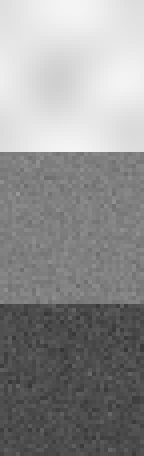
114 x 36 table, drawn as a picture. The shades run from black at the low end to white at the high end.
It is made of 3 by 1 panels. Panel 1,1: very high, smooth, faint in contrast. Panel 2,1: middling, fine-grained, faint in contrast. Panel 3,1: low, fine-grained, faint in contrast.
